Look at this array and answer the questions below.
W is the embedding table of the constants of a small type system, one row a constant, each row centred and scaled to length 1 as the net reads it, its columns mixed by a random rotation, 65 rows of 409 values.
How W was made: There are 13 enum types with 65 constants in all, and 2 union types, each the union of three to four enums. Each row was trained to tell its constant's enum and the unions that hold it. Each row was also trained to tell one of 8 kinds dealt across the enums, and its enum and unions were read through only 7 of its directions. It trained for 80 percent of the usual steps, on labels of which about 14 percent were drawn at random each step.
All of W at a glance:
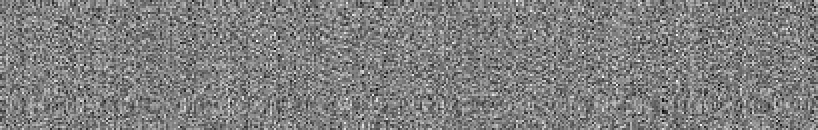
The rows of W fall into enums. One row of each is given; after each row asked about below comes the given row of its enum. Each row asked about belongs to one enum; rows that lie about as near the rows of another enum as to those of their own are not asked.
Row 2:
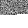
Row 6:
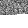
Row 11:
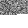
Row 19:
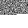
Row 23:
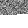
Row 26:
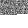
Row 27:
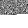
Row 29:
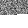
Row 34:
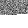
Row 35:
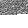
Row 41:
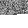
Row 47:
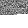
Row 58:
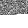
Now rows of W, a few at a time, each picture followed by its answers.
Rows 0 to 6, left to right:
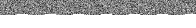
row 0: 6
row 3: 34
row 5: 26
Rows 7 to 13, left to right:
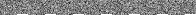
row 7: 47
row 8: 26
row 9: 27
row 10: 34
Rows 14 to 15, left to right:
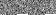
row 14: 34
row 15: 19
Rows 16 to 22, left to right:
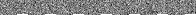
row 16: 23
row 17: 6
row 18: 2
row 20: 26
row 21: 19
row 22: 27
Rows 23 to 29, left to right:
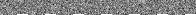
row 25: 6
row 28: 47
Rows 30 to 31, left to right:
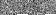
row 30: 2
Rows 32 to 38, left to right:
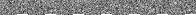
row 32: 27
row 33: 34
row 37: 41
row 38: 2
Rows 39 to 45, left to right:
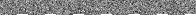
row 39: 26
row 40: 6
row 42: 11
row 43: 27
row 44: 11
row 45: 11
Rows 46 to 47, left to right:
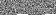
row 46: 19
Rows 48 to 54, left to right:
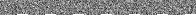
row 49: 2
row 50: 27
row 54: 2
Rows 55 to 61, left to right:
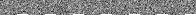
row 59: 34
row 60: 6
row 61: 11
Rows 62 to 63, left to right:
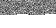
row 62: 35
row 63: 47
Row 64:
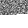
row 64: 11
